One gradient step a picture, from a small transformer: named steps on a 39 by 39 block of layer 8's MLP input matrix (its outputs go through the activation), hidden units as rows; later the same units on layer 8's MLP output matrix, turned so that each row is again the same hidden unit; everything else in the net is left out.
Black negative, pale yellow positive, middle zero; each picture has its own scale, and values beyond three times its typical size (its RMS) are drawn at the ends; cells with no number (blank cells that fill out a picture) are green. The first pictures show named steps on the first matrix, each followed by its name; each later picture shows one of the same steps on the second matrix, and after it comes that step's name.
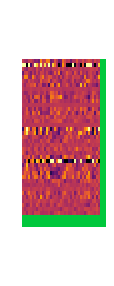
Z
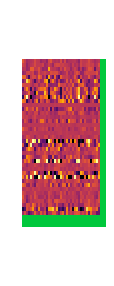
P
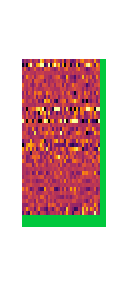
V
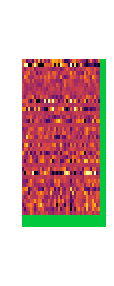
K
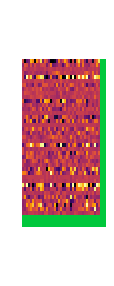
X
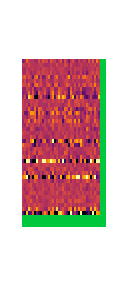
P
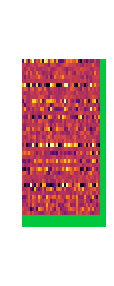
X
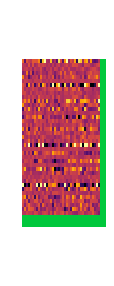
X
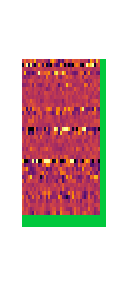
Z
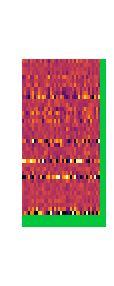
P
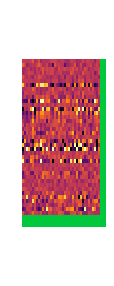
V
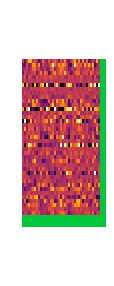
K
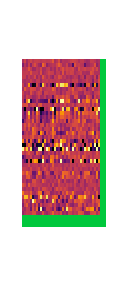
V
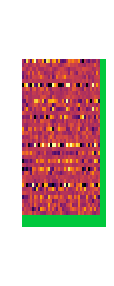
X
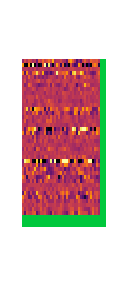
Z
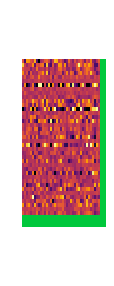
K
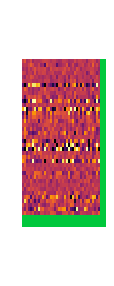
V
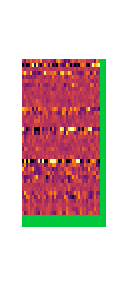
Z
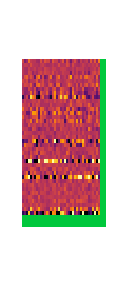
P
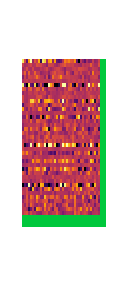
X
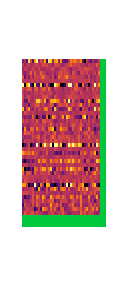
X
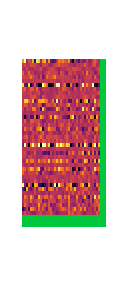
X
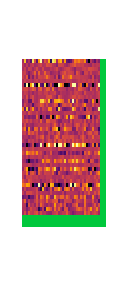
X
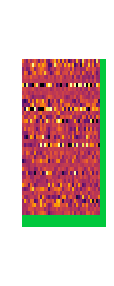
K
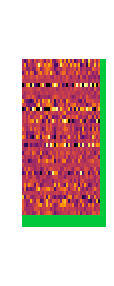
K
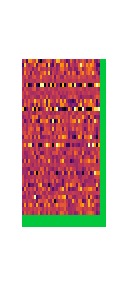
K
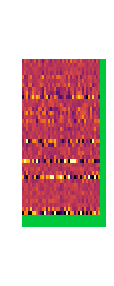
P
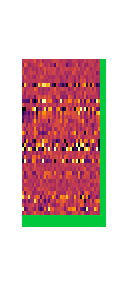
V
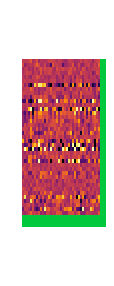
V
